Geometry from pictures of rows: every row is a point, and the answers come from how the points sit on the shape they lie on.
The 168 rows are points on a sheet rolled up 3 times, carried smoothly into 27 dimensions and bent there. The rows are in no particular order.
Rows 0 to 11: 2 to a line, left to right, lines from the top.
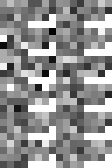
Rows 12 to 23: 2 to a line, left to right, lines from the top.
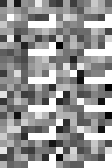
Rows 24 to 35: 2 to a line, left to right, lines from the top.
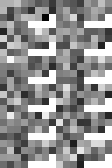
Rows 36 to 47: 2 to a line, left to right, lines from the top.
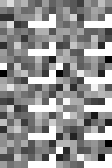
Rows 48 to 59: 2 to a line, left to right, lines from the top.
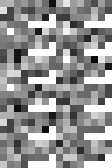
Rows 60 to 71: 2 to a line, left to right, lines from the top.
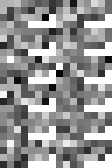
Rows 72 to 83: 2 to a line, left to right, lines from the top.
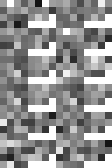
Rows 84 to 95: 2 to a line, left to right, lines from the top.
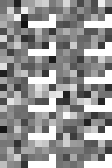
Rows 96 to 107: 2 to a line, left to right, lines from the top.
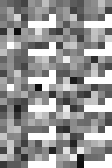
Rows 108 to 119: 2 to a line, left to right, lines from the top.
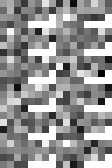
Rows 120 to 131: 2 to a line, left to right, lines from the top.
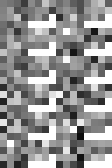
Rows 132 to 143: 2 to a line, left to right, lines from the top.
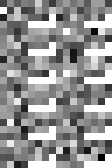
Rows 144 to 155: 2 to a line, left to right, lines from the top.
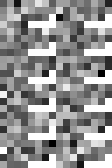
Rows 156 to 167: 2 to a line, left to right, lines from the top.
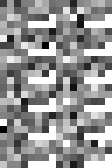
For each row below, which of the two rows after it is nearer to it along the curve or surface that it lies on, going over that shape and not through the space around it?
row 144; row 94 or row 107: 107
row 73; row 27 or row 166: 27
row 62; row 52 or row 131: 131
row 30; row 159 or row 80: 80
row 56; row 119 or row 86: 86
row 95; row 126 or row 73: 73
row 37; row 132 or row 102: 102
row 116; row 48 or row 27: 48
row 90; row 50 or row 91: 91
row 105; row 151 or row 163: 151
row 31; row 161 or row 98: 161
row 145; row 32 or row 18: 18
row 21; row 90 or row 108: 90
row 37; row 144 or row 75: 75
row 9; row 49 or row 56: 49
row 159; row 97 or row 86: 97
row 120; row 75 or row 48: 75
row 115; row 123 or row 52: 123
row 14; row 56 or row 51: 51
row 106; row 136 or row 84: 84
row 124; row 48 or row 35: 48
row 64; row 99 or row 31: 31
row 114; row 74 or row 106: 106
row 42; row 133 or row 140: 133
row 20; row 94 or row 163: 163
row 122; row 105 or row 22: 22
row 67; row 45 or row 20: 45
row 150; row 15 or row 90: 90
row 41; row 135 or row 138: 135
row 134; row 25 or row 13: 13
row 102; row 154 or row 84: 84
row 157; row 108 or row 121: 108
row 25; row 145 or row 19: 145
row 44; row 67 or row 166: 166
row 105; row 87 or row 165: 87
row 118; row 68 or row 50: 68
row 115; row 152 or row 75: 152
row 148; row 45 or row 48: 48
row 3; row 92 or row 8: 8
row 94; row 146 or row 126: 146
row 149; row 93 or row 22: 22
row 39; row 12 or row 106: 106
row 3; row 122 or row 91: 122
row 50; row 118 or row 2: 118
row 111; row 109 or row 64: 64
